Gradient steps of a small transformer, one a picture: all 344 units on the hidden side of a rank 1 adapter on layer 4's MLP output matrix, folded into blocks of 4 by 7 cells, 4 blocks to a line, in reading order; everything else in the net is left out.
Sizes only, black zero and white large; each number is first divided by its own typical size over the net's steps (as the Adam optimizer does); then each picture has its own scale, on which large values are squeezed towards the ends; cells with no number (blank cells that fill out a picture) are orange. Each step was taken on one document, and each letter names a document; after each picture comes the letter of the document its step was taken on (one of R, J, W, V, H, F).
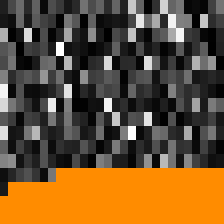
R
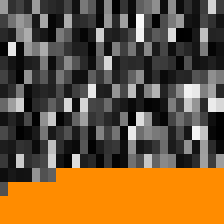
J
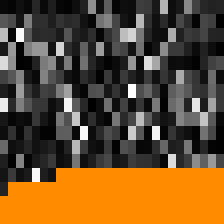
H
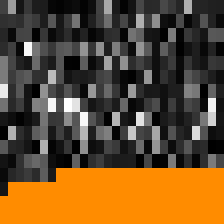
H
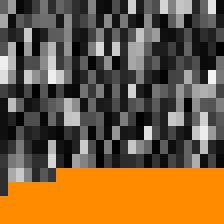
J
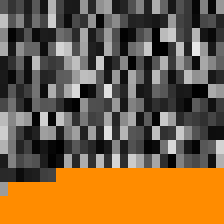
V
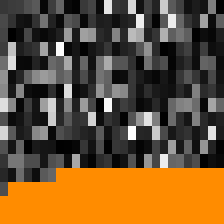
R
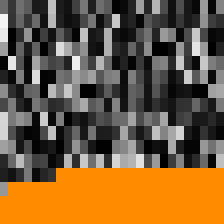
V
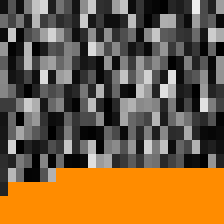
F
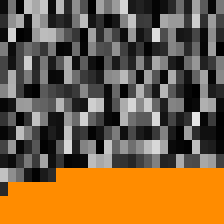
F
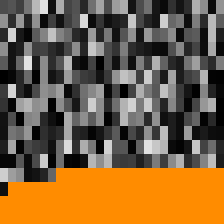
F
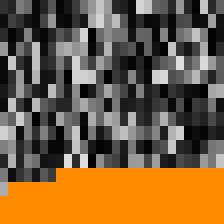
V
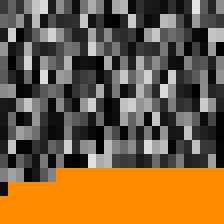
F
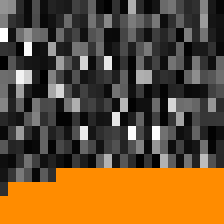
H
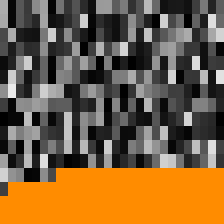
F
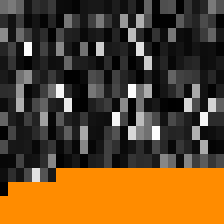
H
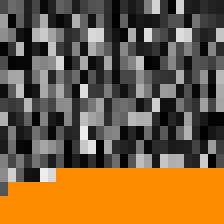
F
